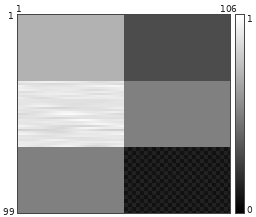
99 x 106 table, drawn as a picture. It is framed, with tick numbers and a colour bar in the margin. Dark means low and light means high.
The table splits into 3 rows of 2 panels. Panel 1,1: high, flat. Panel 1,2: low, flat. Panel 2,1: very high, streaked across, faint in contrast. Panel 2,2: middling, flat. Panel 3,1: middling, flat. Panel 3,2: very low, checkered, faint in contrast.
